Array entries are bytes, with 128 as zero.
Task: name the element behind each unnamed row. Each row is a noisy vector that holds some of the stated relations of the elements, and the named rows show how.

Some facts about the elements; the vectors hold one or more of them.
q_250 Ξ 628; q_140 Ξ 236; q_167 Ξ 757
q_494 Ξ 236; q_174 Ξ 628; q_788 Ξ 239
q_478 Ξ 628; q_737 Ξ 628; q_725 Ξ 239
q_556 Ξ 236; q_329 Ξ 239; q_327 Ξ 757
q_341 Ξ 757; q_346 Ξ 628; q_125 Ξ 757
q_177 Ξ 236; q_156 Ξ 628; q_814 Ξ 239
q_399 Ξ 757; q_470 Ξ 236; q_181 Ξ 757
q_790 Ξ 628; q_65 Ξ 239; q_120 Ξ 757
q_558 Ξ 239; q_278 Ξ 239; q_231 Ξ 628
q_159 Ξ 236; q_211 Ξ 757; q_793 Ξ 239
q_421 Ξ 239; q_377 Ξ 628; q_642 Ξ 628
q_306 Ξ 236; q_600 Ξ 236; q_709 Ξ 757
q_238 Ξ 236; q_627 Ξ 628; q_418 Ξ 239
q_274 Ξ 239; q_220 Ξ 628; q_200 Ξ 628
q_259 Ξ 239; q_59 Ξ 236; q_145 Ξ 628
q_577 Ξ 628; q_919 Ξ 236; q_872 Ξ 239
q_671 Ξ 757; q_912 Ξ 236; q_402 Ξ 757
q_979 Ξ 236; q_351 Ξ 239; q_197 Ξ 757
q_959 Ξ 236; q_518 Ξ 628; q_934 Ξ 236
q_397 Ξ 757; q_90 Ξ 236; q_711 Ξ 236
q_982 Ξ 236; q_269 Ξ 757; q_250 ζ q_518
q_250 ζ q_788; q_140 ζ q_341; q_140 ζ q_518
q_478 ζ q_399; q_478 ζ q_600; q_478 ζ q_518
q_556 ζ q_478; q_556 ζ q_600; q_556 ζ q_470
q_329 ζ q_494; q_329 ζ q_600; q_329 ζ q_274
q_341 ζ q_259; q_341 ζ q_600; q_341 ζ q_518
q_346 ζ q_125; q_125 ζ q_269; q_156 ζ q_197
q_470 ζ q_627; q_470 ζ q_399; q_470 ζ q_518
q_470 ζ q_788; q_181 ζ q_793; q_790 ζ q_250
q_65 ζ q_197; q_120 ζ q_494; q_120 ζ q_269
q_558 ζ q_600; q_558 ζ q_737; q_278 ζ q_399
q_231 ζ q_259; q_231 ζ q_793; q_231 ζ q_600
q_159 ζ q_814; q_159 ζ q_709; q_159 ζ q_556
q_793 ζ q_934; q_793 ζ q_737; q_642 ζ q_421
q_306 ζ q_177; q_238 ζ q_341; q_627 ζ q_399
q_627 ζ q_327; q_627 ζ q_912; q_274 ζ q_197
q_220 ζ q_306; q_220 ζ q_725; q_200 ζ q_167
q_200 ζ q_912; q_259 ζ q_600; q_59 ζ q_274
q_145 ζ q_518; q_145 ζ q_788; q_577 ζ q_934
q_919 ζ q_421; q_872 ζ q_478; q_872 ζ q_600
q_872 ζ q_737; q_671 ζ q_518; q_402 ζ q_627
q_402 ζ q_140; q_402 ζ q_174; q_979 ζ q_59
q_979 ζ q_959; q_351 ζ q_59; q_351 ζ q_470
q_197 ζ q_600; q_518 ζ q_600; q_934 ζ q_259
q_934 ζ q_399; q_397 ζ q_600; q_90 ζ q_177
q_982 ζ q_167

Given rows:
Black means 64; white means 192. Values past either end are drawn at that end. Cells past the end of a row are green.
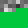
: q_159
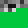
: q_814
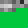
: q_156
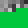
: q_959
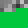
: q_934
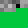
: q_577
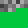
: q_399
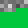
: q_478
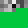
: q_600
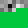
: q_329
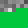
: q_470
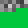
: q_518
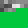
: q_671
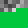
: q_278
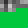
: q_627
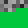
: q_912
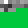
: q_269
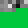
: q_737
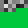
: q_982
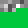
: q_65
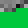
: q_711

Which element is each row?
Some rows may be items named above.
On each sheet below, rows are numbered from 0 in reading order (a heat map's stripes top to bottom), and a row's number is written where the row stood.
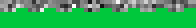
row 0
q_329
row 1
q_278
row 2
q_788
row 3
q_200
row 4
q_120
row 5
q_494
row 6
q_627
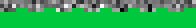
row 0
q_211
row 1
q_627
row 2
q_919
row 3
q_351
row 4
q_725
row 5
q_418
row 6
q_518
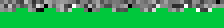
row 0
q_518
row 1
q_220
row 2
q_274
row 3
q_167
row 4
q_377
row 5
q_259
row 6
q_788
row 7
q_421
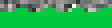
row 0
q_627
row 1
q_327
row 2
q_274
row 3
q_556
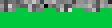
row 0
q_174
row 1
q_346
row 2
q_793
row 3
q_979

